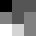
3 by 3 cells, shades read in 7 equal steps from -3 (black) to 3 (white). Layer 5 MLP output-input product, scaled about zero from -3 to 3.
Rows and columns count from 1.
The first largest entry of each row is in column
2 1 1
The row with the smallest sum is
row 1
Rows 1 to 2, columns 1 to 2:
-3 -1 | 0 -1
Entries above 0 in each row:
0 0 2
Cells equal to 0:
3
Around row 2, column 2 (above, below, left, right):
-1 2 0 0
